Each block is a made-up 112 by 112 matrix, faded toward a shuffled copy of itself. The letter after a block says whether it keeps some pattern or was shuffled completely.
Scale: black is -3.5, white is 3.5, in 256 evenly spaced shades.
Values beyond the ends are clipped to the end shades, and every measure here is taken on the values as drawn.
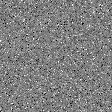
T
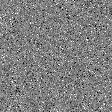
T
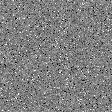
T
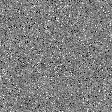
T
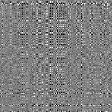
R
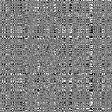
R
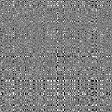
R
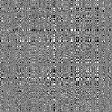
R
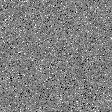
T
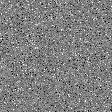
T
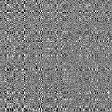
R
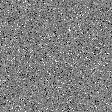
T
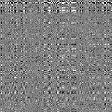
R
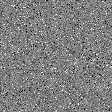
T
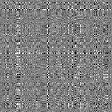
R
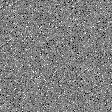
T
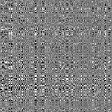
R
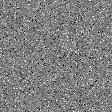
T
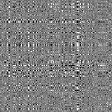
R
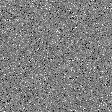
T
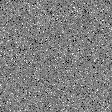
T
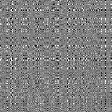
R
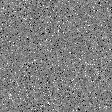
T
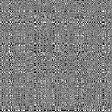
R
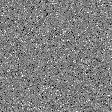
T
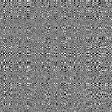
R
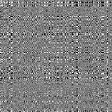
R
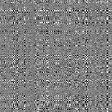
R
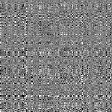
R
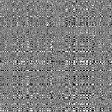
R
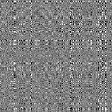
R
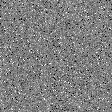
T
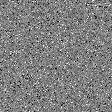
T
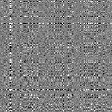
R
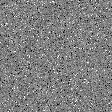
T
